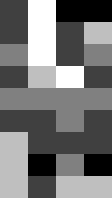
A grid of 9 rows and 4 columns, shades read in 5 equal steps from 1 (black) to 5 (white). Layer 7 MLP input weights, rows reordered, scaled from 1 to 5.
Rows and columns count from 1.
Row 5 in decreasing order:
3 3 3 3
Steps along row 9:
down up same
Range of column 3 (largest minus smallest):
4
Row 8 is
4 1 3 1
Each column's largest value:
4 5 5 4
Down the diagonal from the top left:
2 5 2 2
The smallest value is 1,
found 4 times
